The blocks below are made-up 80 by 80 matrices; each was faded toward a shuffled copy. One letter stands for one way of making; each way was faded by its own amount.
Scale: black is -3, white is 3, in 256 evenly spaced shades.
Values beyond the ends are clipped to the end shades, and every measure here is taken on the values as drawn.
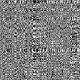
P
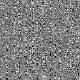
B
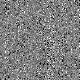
B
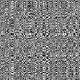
P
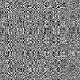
P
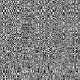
P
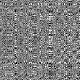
P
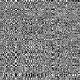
P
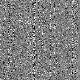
B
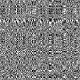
P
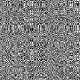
P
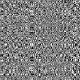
P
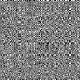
P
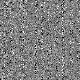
B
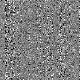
B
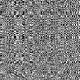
P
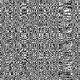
P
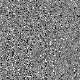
B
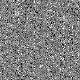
B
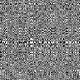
P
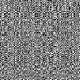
P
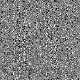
B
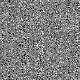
B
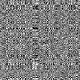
P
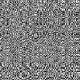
P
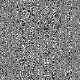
B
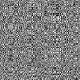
P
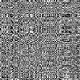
P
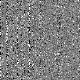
B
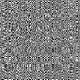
P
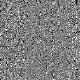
B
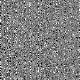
B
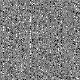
B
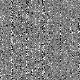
B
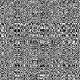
P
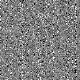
B
